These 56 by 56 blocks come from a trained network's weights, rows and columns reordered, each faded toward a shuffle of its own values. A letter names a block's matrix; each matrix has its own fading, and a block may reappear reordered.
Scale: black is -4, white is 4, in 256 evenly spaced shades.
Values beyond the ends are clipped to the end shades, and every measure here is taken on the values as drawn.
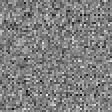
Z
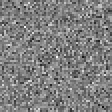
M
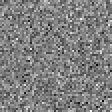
M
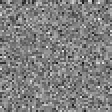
Z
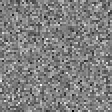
M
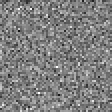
M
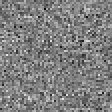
Z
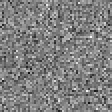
Z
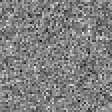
M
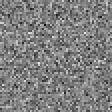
M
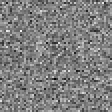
Z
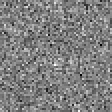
M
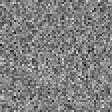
Z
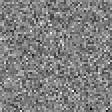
M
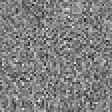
Z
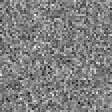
M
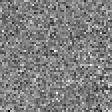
M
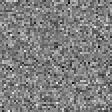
M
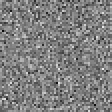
M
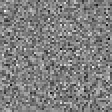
Z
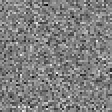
Z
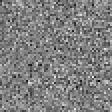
Z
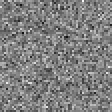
M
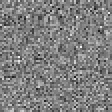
Z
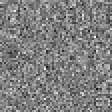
Z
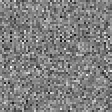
Z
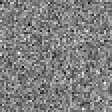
M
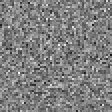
M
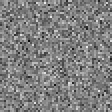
M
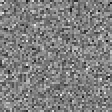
M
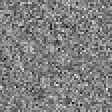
M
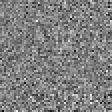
Z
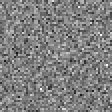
M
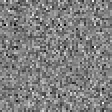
Z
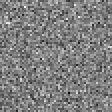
M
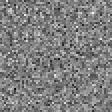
Z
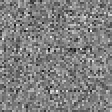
Z
